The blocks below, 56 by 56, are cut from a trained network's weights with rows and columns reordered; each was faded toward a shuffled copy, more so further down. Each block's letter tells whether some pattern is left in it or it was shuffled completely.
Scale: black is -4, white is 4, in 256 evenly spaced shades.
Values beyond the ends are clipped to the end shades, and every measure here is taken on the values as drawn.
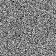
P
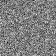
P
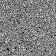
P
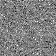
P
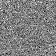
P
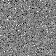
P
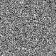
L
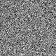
P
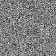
L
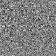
L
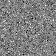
P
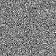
L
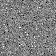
P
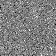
P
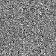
L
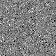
P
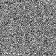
L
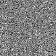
L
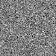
L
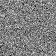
P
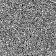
P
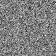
P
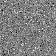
P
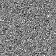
L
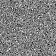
P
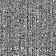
L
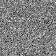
L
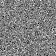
P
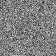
P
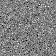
P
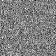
L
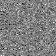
L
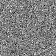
P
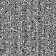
L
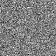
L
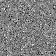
P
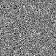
L
